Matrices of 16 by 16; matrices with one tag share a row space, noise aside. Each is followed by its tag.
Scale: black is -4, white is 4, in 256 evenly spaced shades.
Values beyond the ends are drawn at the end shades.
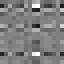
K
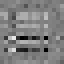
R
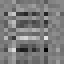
R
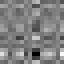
K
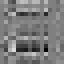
R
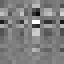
K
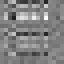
R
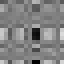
K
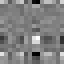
K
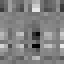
K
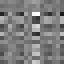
K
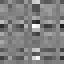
K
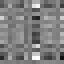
K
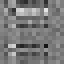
R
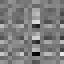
K
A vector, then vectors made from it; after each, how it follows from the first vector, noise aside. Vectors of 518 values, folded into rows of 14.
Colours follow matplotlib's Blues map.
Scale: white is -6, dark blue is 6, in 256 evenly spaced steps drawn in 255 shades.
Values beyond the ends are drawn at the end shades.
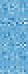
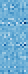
negated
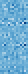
negated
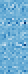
sign-scrambled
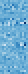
sign-scrambled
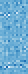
wrapped around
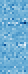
sign-scrambled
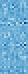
negated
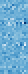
sign-scrambled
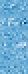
sign-scrambled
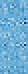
negated
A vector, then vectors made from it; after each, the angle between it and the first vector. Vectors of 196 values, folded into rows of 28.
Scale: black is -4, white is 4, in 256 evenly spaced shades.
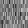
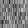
nearly parallel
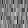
partly opposed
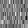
nearly opposite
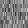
nearly parallel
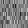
nearly parallel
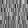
orthogonal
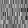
nearly opposite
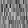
orthogonal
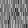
orthogonal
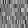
partly aligned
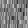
orthogonal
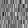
partly opposed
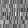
nearly opposite
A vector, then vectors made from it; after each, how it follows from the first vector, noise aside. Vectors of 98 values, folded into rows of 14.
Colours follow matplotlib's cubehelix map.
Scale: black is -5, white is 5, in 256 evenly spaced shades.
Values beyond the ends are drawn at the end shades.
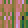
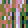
scaled up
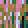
scaled up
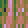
reversed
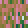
sign-scrambled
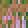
sign-scrambled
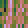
reversed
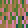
sign-scrambled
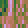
reversed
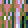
scaled up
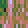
reversed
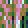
scaled up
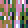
scaled up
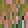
sign-scrambled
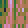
reversed
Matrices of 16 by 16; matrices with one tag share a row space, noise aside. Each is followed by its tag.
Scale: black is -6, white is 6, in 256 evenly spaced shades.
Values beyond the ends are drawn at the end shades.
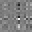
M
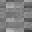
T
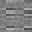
T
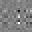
M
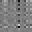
M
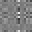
M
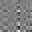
M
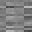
T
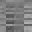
T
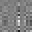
M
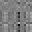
M
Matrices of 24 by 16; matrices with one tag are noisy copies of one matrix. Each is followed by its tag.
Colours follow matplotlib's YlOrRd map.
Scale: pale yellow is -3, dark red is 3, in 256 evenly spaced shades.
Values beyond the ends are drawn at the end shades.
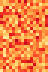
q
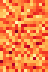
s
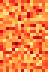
s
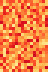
q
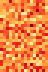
s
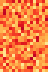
q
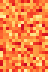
s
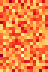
q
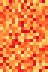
q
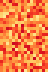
s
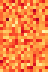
q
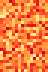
s
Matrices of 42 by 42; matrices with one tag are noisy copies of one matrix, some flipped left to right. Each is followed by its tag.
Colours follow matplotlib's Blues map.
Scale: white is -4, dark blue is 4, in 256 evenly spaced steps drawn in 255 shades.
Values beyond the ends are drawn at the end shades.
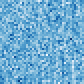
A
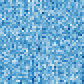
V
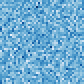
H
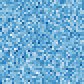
H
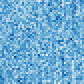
A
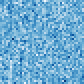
A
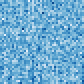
V
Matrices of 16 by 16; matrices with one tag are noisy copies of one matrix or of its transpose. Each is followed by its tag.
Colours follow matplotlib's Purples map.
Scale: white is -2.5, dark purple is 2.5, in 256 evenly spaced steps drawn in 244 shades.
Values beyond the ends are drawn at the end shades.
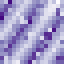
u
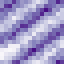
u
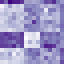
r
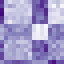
r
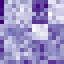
r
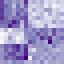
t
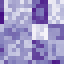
r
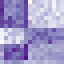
t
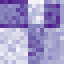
t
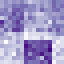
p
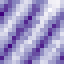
u
